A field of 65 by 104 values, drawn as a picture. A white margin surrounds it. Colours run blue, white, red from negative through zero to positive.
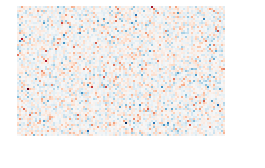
Average level on the scale: 50%. Seam: none. Mirror symmetry: none. Histogram: heavy tails on both sides. Grain: fine. Slope: none.
